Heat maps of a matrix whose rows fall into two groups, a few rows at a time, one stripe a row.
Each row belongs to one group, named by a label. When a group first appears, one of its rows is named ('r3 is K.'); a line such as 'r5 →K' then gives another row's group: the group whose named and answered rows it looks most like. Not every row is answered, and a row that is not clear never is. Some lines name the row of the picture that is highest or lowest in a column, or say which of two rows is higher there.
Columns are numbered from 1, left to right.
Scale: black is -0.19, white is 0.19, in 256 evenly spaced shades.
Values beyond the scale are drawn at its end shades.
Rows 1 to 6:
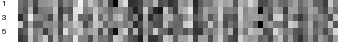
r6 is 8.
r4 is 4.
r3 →8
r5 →8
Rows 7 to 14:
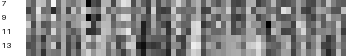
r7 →4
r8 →8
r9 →4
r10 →4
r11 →4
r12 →8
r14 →8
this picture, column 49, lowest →10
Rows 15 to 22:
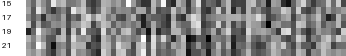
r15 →4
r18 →4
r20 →4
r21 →4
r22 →4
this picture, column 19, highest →21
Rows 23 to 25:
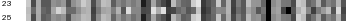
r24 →4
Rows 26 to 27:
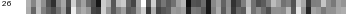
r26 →4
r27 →4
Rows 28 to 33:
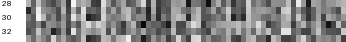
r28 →4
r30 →4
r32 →8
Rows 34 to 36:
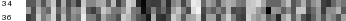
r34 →8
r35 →4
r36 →8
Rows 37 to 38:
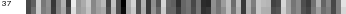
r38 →8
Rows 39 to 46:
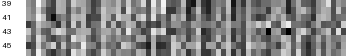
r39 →4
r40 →4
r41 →4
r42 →8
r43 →4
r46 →4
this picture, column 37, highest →45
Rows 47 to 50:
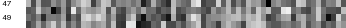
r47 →4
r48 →8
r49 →8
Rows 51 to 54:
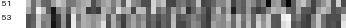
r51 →4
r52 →4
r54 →8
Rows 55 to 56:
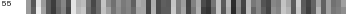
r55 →4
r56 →4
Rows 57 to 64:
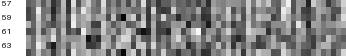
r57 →8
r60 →4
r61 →8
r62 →4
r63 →4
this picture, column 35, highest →61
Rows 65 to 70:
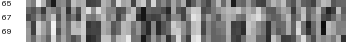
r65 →4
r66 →8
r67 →8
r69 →4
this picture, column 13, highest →66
